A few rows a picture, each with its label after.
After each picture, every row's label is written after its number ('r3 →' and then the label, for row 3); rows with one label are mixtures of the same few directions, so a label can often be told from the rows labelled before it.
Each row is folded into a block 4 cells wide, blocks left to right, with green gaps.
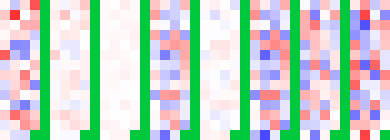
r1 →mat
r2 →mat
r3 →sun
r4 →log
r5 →mat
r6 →log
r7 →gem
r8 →gem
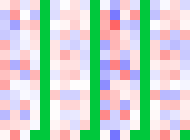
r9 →gem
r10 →log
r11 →gem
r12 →log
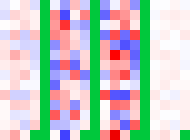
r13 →log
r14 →gem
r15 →log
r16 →log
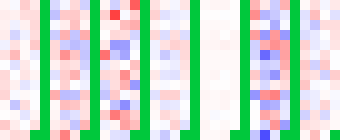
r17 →sun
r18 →log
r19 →mat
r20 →log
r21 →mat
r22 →log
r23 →gem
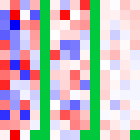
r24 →gem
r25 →mat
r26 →sun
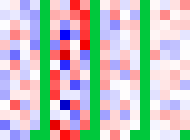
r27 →sun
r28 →sun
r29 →gem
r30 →mat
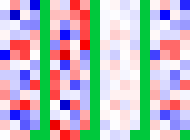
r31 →mat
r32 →sun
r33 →sun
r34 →mat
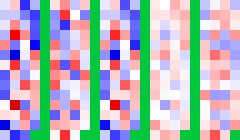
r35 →sun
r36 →gem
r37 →sun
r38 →sun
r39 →log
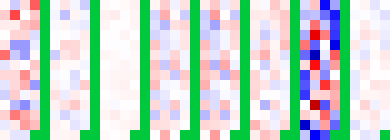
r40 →mat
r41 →mat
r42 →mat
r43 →gem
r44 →gem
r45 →sun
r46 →sun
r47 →sun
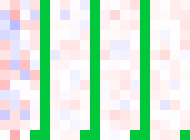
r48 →gem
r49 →mat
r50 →mat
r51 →sun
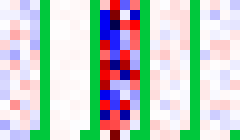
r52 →sun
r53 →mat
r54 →gem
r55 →sun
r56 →mat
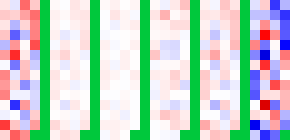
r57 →sun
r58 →sun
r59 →gem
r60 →mat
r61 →sun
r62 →sun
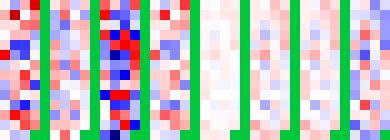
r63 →mat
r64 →gem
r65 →log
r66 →mat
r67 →sun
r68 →sun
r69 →sun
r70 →sun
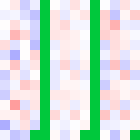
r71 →sun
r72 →gem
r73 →gem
